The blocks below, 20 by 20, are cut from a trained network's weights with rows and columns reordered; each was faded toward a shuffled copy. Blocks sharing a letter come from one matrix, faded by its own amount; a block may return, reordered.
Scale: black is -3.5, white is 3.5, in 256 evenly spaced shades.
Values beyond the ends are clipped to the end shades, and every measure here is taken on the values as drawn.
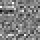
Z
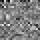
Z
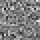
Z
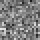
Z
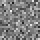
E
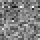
Z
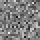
E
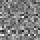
Z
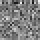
Z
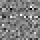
Z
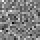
E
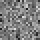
E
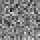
E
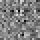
Z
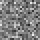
Z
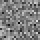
E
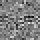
Z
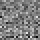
Z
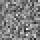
E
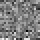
Z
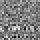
Z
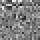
Z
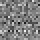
Z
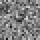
E
